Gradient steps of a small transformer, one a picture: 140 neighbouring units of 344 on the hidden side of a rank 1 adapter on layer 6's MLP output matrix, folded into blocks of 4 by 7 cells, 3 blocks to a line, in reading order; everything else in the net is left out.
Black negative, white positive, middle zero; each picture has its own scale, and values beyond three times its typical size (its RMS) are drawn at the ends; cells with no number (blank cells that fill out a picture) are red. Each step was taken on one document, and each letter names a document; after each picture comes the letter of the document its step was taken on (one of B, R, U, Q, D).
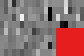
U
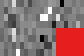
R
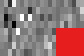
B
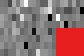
U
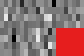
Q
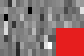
B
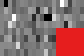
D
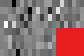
B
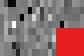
B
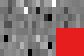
Q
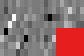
D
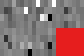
Q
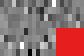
Q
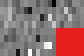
Q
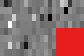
D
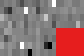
Q
